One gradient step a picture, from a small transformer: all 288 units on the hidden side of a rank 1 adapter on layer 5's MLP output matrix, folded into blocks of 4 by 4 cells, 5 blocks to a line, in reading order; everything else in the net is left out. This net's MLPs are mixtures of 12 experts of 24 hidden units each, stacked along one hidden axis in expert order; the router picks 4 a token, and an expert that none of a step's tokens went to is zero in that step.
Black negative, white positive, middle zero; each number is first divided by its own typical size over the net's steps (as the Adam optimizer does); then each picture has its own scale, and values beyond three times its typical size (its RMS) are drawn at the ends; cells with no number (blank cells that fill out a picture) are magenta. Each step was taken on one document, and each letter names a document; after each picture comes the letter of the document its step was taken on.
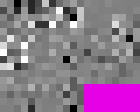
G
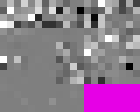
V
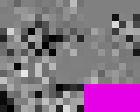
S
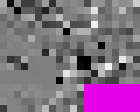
V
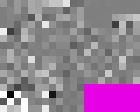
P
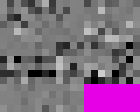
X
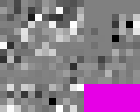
G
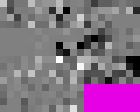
X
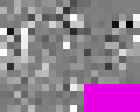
P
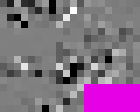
X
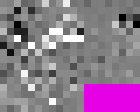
S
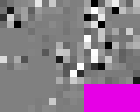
V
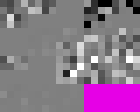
X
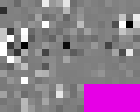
P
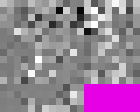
V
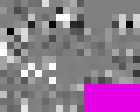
P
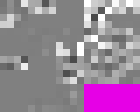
V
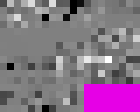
X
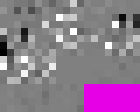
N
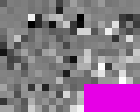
S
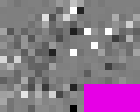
G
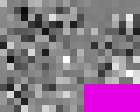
S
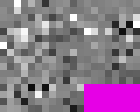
G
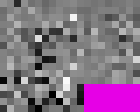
S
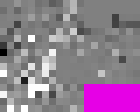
N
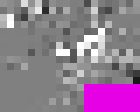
V
